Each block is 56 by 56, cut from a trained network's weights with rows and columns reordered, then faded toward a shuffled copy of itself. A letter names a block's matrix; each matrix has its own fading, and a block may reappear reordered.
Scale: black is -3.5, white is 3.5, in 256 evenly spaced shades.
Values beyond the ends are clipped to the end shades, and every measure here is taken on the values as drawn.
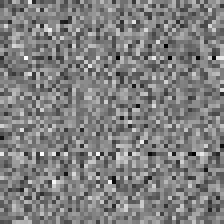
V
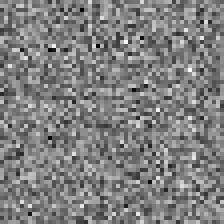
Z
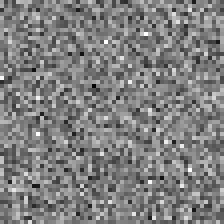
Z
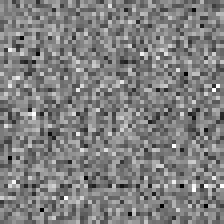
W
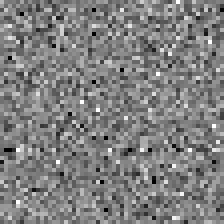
W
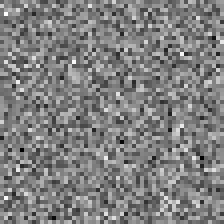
Z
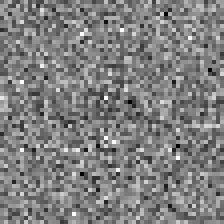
W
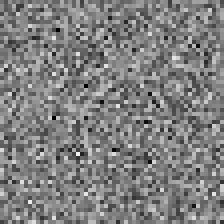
Z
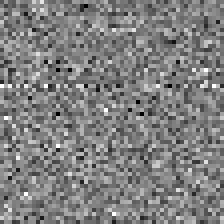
W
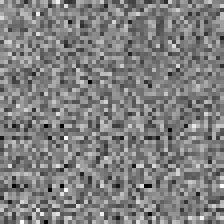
V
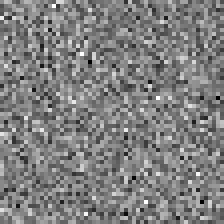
Z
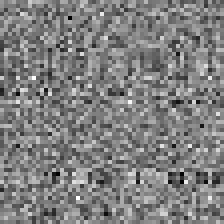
V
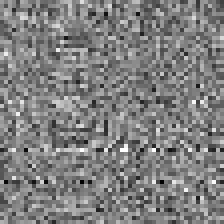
V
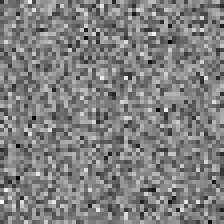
Z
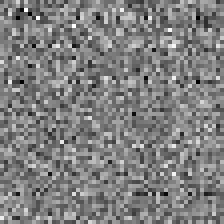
V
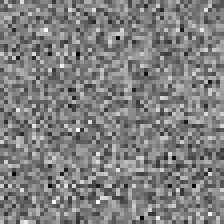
W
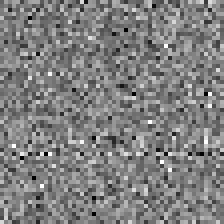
W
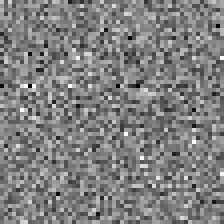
W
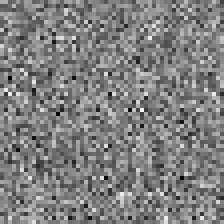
W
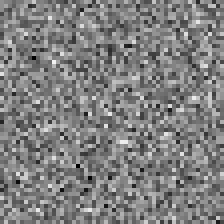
Z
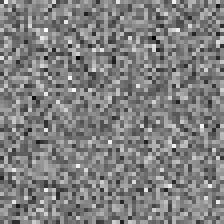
Z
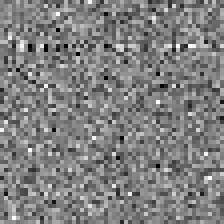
W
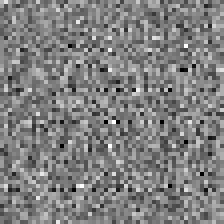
V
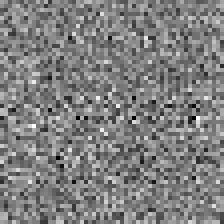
V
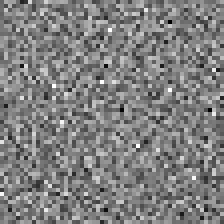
Z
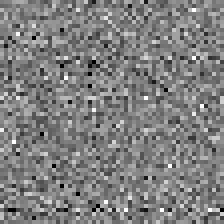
W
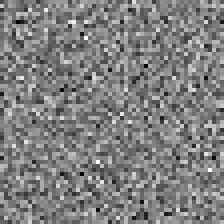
Z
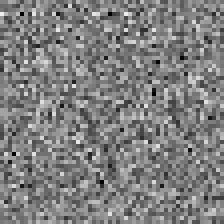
W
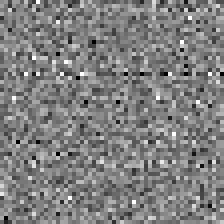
W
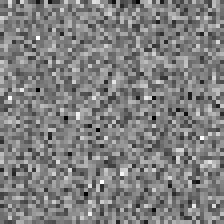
W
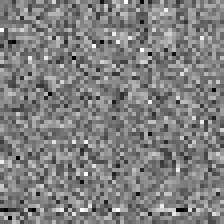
W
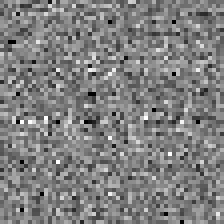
W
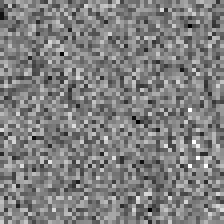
Z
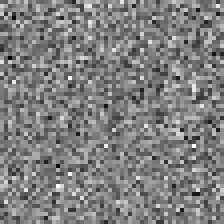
Z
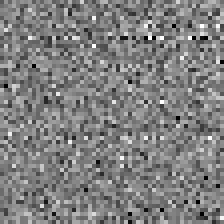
W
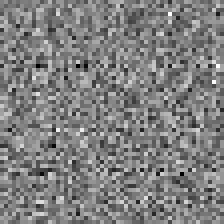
V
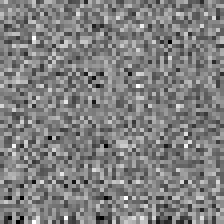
V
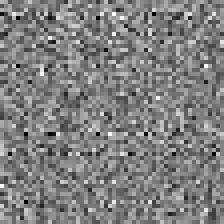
V
